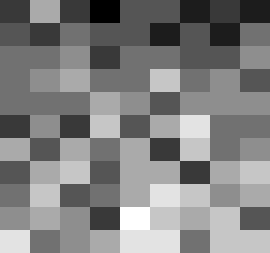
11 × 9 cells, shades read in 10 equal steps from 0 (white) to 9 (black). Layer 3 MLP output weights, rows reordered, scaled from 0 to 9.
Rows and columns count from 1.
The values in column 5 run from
0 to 6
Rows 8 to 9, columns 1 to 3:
6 3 2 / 5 2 6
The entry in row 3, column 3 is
4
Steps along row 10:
down up up down up up down up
